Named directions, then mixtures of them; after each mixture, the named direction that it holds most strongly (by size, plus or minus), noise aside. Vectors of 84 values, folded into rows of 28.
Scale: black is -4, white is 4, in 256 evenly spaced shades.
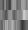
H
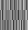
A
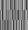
A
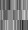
H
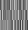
A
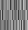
A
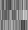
H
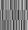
A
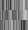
H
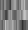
H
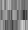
H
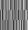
A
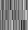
A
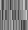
A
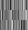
A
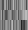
H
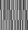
A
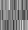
A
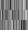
A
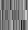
A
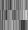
H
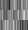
H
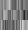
H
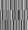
A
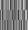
A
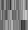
H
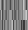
A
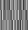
A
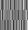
A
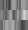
H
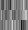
H
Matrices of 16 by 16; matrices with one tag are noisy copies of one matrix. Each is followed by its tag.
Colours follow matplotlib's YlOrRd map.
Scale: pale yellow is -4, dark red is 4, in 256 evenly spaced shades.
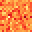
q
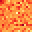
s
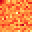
s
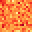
s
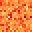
q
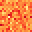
q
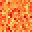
q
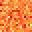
q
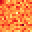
s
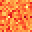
q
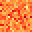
q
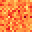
q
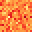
q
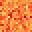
q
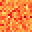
q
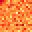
s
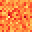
q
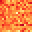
s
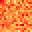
s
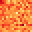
s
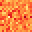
q
